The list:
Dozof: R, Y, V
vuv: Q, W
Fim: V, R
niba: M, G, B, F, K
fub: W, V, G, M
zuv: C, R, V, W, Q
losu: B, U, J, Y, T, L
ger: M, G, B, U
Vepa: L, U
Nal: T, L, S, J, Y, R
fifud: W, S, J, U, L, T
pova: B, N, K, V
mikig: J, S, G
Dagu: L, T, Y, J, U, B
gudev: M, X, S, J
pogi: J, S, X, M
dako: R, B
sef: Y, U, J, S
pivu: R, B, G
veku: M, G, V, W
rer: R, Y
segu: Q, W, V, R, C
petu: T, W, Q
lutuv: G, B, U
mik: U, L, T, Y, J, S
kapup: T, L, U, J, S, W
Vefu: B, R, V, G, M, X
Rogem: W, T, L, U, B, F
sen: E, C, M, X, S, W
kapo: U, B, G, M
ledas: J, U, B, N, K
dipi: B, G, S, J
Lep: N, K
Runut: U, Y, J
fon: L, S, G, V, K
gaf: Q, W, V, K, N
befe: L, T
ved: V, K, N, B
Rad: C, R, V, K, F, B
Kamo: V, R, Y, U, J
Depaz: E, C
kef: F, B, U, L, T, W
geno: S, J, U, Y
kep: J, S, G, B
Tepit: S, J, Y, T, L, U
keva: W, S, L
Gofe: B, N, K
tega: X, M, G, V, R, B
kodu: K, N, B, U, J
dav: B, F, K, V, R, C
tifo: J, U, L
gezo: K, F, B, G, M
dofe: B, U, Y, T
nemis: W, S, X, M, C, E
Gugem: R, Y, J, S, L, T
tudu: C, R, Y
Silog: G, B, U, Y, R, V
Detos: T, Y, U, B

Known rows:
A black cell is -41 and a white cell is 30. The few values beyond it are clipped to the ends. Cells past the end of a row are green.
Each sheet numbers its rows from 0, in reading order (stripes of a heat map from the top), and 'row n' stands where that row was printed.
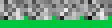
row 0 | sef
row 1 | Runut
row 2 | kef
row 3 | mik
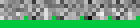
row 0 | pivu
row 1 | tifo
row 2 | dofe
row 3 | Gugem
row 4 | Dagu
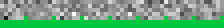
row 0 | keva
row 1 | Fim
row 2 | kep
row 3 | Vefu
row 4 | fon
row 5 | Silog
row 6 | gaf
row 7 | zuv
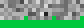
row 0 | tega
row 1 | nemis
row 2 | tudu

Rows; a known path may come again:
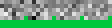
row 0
ledas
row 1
losu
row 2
Rogem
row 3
Vefu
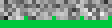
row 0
geno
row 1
dofe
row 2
pova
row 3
kodu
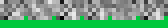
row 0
Nal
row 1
veku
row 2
Tepit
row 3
tifo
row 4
dako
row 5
sef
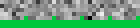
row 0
Gofe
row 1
Dozof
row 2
zuv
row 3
Gugem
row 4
gaf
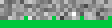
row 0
rer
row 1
pivu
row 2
mikig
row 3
Lep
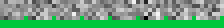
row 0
befe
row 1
Kamo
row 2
fon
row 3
gudev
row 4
petu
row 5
fifud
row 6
Runut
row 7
niba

